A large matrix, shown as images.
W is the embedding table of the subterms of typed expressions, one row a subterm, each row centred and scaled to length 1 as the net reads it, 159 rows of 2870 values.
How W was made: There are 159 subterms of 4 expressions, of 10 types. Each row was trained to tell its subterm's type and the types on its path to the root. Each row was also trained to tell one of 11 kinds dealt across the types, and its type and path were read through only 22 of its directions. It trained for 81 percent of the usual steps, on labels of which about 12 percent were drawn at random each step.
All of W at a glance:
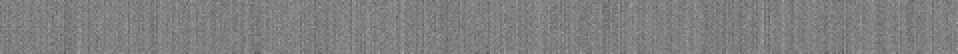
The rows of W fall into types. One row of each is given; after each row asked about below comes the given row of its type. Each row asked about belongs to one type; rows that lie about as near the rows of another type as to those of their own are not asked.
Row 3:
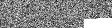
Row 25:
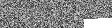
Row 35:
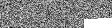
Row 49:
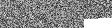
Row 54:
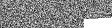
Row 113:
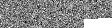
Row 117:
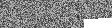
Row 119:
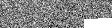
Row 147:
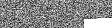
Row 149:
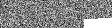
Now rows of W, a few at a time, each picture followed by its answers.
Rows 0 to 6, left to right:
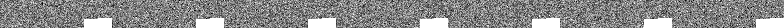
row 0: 149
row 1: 113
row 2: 35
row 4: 119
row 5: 117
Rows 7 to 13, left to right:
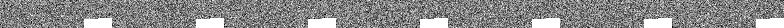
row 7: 35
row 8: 25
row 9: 147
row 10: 113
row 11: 3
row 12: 147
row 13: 119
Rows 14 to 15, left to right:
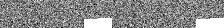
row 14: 147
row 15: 49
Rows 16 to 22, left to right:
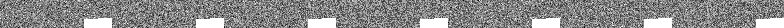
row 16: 35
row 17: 113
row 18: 149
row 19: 3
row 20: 35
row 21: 25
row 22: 117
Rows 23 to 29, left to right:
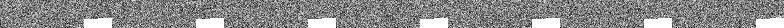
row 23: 117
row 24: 119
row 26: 117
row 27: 147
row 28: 119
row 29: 3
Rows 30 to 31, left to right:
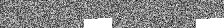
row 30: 149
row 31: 25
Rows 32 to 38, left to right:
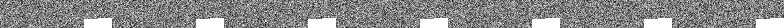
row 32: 113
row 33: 119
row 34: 147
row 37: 119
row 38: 113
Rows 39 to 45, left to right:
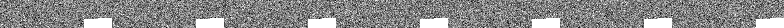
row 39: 147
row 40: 3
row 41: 35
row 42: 147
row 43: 25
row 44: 35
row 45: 49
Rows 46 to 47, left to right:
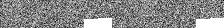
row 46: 117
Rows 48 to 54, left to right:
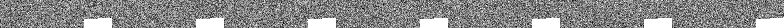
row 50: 117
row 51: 49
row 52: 119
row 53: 147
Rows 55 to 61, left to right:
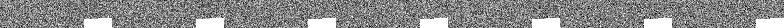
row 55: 119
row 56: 3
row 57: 49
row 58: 49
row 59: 54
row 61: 25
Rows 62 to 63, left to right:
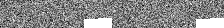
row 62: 35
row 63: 49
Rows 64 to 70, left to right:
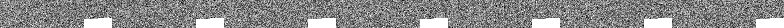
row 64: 117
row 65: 147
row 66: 54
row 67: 25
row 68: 54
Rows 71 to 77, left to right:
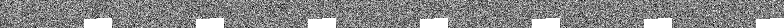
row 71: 3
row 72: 149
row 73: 149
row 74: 3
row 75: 149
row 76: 113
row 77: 113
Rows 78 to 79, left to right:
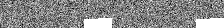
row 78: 119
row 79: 113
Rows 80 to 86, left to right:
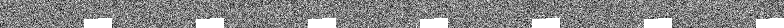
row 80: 54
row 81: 113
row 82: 25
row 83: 49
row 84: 54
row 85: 117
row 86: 49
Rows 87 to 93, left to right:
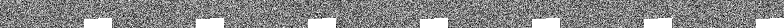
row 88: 113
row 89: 119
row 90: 49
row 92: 54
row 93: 113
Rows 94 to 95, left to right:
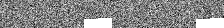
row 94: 147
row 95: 113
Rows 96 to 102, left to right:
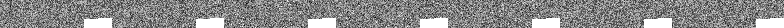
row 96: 117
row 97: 25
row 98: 49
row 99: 49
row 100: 35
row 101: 147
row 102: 3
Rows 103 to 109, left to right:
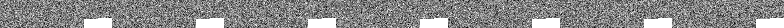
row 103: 49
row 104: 149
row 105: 149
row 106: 117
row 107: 35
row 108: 113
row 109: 35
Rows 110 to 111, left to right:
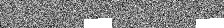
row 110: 119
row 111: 25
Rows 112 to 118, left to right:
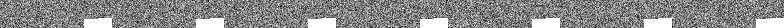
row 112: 113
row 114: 54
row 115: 147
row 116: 149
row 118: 117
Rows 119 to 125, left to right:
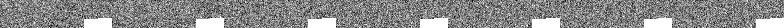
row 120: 3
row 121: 149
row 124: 49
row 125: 117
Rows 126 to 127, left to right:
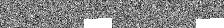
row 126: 3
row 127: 113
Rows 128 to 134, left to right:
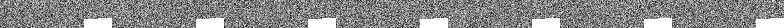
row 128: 49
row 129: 147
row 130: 119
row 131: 113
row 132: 147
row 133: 49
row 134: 3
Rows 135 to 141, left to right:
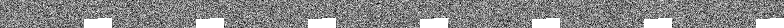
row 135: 149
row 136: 49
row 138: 3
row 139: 119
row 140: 117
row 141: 54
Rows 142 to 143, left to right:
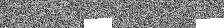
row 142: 35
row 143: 149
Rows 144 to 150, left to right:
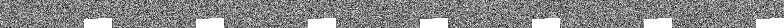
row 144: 119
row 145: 3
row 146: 25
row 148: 49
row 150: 113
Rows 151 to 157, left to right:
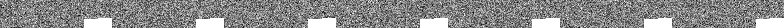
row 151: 25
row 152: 117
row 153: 117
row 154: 35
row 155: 149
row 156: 35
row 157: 25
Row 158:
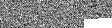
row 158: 54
